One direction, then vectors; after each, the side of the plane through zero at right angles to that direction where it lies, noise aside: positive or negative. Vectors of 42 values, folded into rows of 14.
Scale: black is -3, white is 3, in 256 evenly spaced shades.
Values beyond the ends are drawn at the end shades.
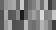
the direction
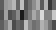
positive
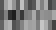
positive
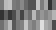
positive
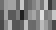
positive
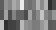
positive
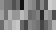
negative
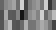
positive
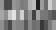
negative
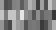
negative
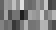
positive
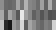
negative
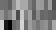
negative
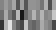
positive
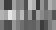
negative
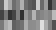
positive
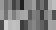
negative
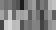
negative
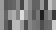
negative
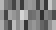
negative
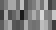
positive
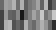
positive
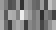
negative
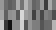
negative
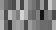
negative
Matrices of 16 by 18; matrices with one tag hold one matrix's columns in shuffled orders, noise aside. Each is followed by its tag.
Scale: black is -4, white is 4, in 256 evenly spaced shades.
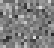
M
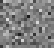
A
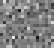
M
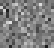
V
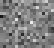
A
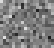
M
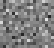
A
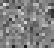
V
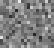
M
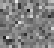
M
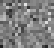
V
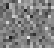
M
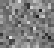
M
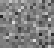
A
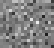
A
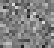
V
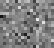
A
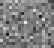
A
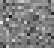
A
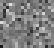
V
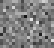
A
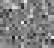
M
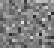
A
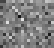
A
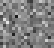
A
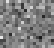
M
